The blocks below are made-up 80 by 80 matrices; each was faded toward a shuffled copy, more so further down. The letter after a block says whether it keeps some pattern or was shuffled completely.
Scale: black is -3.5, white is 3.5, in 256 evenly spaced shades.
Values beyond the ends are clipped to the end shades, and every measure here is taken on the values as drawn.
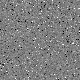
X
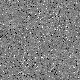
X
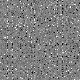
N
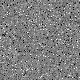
X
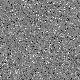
X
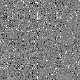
N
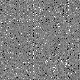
N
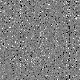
N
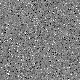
X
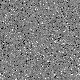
X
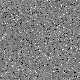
X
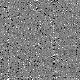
N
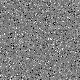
X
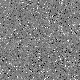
X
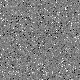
X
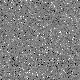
X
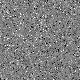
X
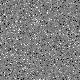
X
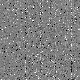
N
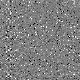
N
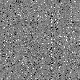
N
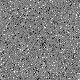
X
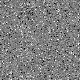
N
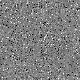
N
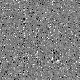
N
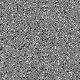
N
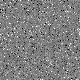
X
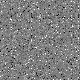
N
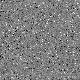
X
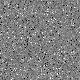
X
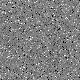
X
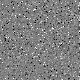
N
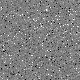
X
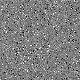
N
